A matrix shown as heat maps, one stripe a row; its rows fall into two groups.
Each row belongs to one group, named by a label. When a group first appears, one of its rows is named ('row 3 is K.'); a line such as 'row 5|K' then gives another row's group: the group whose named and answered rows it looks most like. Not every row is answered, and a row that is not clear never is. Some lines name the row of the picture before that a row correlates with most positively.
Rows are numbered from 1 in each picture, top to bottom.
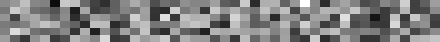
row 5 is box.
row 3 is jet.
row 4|jet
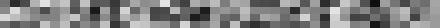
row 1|jet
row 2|box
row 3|box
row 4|jet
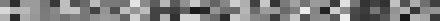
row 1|jet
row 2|box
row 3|jet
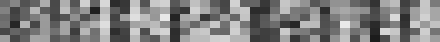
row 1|jet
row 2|jet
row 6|jet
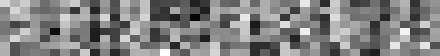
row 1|box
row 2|box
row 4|jet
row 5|box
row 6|box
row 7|jet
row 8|jet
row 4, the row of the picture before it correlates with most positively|2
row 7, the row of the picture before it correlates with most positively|6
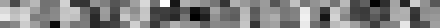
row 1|jet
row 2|box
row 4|box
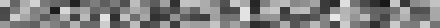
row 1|jet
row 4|jet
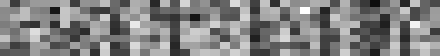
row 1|jet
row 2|box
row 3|box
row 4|jet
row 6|jet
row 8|jet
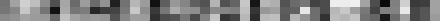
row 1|box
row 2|box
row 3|box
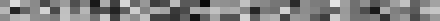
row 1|box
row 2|jet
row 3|box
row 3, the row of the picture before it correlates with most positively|3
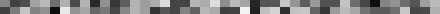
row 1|jet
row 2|box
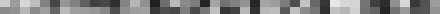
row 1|box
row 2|box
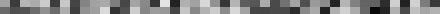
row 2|jet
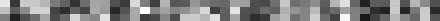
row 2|jet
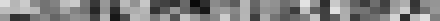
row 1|box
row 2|box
